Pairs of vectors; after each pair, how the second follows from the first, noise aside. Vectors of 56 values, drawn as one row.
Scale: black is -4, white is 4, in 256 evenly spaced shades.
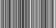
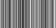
copied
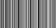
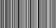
copied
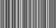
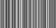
copied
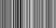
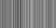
shrunk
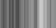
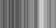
copied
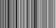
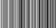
reversed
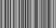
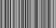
copied
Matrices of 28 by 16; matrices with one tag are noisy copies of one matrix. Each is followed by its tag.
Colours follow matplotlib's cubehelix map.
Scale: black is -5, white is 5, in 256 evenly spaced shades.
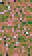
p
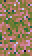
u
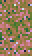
u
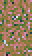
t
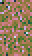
p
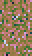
t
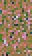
t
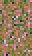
t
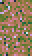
p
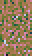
t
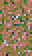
t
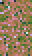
p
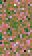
u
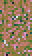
t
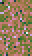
p
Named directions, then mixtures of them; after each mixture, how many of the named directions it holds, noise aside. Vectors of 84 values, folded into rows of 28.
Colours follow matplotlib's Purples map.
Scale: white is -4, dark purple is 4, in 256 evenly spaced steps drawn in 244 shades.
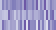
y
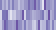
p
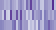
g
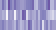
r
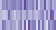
one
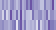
two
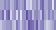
one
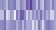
three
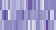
three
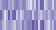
two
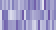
one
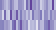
one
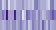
one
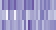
two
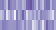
three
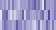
one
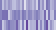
one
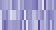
two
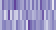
three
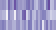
one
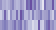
two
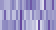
three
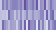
one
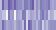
two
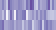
two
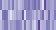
one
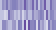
one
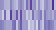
one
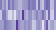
three
